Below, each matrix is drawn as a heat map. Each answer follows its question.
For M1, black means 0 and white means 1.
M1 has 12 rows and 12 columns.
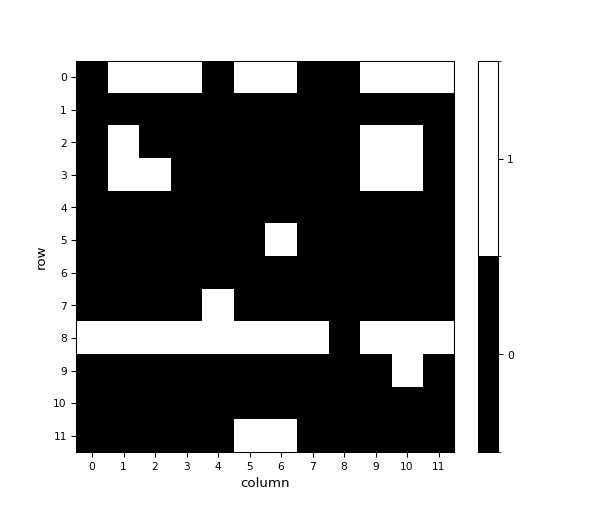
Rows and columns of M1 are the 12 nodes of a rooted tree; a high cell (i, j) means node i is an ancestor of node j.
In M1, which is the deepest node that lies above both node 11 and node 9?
0
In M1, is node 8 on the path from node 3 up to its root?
yes
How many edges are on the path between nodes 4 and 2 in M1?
5
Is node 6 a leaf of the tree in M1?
yes
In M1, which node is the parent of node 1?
2
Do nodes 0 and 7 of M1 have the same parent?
yes
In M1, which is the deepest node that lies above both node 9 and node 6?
0
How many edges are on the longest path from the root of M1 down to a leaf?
5
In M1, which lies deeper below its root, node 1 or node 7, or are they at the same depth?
node 1
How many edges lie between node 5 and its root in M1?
3
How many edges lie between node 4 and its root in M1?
2
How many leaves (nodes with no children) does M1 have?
4
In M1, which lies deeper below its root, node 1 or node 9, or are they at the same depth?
the same depth
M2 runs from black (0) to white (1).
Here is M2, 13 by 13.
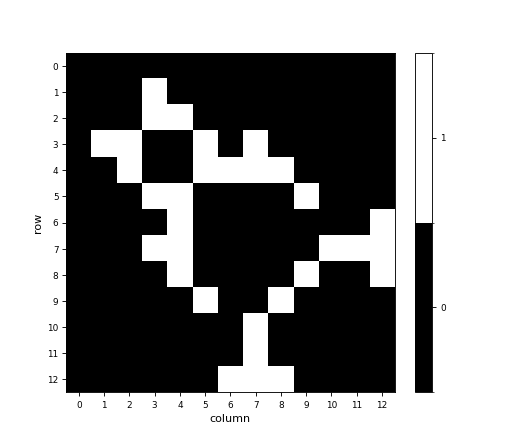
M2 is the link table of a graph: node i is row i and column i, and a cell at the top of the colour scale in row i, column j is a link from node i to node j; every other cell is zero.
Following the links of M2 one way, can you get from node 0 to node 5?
no
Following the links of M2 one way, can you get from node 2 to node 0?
no
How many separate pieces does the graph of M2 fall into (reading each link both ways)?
2
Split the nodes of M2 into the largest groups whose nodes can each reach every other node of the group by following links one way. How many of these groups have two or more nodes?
1
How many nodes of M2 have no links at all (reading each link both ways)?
1
